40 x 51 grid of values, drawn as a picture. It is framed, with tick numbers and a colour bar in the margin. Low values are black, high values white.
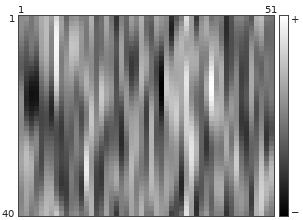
The halves do not mirror each other. There is no overall slope. The grain runs up and down. The middle left is the ninth with the lowest average.
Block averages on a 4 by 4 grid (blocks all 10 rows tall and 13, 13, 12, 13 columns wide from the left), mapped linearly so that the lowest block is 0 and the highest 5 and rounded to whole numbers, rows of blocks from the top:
5231 | 0343 | 0242 | 2334
